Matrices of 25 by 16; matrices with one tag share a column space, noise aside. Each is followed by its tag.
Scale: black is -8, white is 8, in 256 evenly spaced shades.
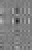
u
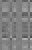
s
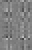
s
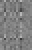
s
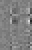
u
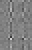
s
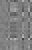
s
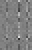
s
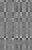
s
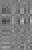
u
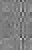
s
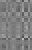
s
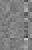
s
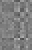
s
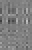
u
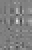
u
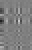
u
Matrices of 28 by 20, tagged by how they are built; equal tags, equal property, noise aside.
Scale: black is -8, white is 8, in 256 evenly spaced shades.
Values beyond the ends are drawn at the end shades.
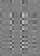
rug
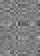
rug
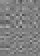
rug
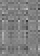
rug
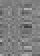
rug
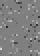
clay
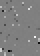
clay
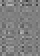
rug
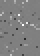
clay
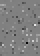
clay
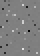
clay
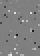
clay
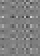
rug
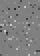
clay
